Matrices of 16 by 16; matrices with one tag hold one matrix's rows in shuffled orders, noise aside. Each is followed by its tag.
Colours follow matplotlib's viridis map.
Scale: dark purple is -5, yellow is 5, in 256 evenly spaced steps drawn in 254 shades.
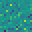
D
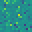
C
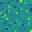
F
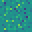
C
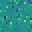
D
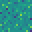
F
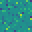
F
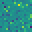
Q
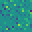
Q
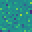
F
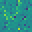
C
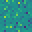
C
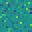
F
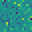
Q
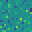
F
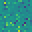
C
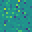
C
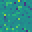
C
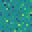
Q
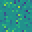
C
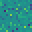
D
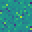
F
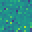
D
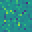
C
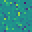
C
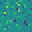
C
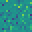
Q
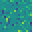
Q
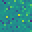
Q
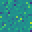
F
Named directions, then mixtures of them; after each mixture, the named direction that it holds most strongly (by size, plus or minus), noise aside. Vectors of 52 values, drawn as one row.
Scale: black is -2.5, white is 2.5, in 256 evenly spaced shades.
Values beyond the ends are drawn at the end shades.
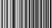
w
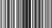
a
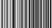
w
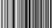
w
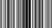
a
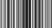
a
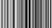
w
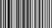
w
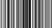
a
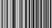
w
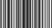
a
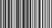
w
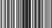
a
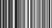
w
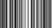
a
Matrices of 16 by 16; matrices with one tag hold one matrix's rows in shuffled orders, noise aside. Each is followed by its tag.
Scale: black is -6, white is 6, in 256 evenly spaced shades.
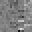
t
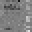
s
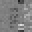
t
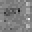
s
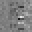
t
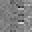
t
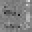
s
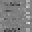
s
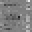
s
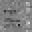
s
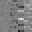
t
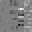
t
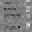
s
